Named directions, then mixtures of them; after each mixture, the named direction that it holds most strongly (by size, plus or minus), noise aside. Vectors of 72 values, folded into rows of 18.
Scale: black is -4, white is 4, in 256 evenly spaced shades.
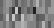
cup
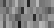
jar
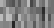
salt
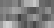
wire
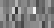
cup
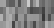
salt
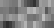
wire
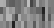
salt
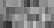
wire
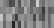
salt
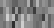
cup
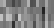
salt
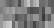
wire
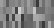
cup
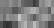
wire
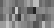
cup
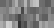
wire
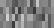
cup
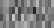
cup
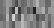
cup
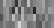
cup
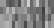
salt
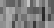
salt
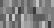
cup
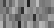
jar
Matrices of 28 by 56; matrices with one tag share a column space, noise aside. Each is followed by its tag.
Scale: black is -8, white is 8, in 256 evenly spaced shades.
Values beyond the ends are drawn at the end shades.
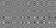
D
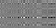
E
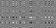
D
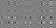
D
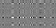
E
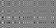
D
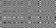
D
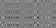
E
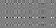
E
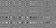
D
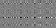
E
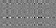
E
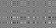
D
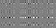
E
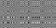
D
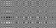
D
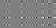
E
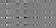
E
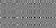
E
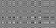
D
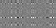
E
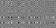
D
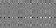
E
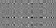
E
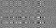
D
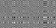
D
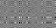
D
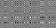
D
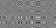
D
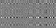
E
